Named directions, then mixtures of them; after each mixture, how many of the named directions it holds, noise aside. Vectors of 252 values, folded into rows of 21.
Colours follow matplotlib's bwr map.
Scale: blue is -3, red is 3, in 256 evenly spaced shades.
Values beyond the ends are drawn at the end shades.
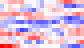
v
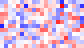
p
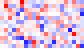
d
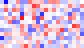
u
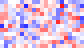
one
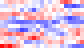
one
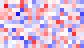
two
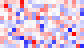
one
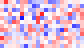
one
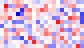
three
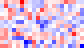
two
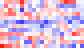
two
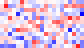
two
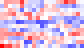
two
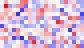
two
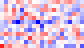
three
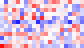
two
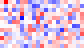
one
